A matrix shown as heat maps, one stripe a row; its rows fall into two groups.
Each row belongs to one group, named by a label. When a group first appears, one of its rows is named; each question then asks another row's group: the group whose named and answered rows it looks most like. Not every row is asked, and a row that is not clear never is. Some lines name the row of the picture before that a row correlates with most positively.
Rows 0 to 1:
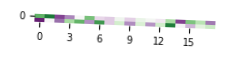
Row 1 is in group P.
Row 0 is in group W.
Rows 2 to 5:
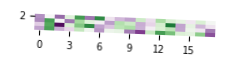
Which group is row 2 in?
P
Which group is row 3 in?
W
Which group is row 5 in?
W
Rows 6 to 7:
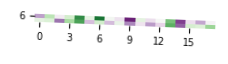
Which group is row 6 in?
P
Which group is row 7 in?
P
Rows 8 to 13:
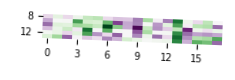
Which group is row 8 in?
P
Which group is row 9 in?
P
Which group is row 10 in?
P
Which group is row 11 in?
P
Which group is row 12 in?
P
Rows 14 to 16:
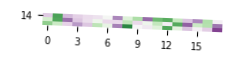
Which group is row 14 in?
W
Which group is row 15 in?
W
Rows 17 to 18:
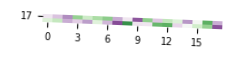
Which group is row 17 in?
P
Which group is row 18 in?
W
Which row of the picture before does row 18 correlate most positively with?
16
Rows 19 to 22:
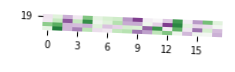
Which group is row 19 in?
P
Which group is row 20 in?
P
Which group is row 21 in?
W
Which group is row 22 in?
W
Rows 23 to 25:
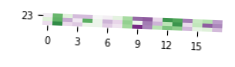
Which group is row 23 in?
W
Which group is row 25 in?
W
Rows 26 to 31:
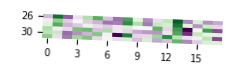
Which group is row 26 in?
W
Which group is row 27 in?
W
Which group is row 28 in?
W
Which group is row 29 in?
P
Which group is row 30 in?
W
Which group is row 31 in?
P
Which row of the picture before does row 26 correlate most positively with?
24
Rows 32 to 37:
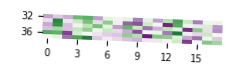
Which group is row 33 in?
P
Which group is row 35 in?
P
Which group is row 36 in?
W
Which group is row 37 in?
P
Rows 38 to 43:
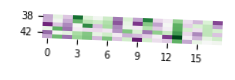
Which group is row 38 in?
P
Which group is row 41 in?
W
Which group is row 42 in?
P
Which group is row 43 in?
P
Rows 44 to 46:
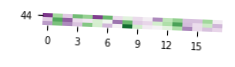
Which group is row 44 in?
P
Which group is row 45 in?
W
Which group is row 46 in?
W
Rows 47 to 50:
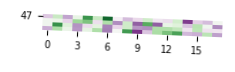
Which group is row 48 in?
P
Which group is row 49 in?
W
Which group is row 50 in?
W
